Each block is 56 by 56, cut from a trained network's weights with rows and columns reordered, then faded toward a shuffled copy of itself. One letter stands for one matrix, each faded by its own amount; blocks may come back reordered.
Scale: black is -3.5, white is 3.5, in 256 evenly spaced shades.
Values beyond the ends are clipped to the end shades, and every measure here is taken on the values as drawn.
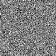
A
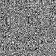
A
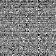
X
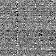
X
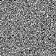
A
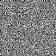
A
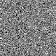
A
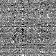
X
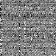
X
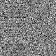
A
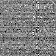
X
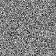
A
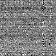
X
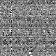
X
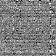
X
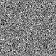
A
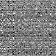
X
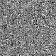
A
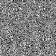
A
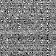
X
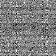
X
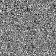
A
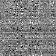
X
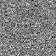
A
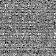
X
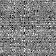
X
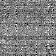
X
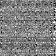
X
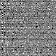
X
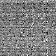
X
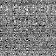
X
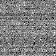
X
